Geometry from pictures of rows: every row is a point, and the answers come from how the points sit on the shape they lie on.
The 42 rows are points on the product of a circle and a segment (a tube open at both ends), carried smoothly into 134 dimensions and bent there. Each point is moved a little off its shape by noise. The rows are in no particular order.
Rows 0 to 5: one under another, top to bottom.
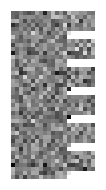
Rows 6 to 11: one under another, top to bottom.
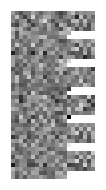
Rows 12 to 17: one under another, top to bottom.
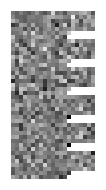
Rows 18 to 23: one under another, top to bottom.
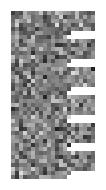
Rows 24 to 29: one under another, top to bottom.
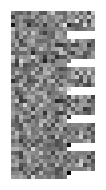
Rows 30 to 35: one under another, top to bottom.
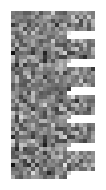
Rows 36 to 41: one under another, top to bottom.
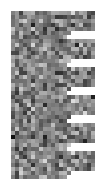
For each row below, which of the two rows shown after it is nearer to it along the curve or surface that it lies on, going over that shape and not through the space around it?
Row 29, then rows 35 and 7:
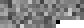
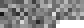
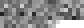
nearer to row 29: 35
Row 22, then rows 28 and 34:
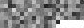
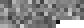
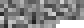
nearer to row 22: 34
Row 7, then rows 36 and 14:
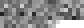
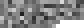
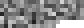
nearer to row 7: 14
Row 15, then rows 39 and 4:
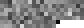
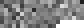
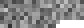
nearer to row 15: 39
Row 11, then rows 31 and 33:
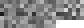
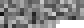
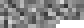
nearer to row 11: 31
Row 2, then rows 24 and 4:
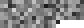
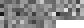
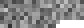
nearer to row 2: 24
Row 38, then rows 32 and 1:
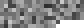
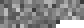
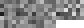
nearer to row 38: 1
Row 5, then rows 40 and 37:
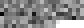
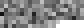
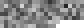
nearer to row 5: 40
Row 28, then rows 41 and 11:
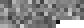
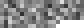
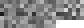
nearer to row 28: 41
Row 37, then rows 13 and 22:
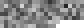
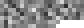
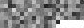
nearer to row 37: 13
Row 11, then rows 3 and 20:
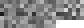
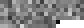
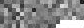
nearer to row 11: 20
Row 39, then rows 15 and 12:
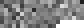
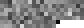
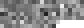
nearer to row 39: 15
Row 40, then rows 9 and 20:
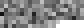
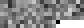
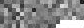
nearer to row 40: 9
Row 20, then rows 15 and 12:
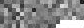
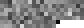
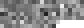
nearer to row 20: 15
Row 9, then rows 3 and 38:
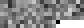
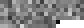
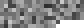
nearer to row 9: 3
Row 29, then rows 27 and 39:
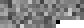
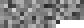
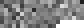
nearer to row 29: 39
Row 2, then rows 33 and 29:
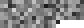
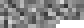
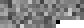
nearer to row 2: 33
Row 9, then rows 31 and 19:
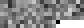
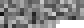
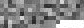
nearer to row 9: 19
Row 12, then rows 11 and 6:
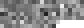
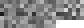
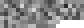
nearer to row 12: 11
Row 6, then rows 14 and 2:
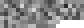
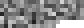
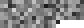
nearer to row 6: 14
